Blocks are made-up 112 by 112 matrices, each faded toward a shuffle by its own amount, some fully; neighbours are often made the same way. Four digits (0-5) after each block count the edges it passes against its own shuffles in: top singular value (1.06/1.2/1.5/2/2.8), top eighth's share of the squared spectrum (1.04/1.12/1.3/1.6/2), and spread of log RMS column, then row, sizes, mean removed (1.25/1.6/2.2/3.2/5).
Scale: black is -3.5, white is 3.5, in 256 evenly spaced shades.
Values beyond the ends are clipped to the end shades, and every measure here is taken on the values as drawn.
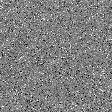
1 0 0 0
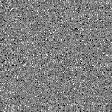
4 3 1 2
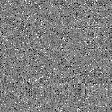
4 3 2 1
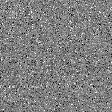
3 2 1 1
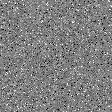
0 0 0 0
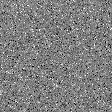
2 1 0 0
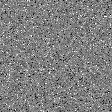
0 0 0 0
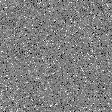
2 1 0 0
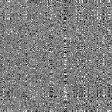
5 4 3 2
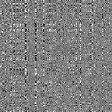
5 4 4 3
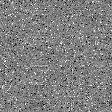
3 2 1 1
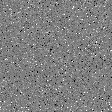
0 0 0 0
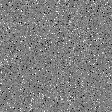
1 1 0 0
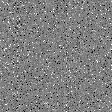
2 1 0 0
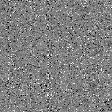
4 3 2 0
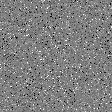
0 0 0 0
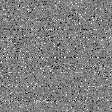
2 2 0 3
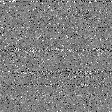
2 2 0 3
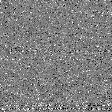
2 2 0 3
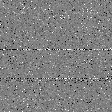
3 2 0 2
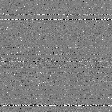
4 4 0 3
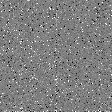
3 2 1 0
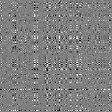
5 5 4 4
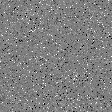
2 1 0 0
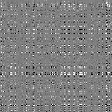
5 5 4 4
